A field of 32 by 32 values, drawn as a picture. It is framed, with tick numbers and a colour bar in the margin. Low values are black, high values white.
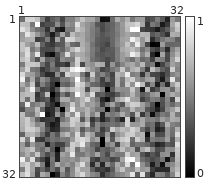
The top middle is the calmest part. No overall slope runs across the table. Stripes running up and down repeat 3 times from left to right. An odd patch, calmer than its surroundings, sits in the top middle.
